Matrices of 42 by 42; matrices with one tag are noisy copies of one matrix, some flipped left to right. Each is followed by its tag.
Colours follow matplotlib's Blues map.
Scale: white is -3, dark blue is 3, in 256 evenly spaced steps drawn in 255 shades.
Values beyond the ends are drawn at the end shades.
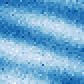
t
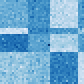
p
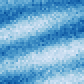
t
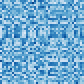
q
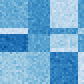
p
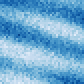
t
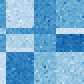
p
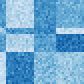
p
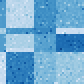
p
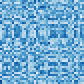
q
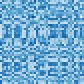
q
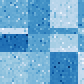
p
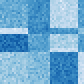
p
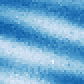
t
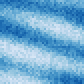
t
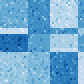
p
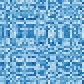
q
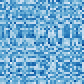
q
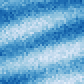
t
